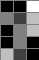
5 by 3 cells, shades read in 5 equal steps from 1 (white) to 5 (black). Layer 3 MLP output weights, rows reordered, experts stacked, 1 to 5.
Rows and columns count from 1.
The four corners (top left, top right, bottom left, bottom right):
5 1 2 5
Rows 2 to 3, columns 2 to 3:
4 2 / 3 2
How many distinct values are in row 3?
3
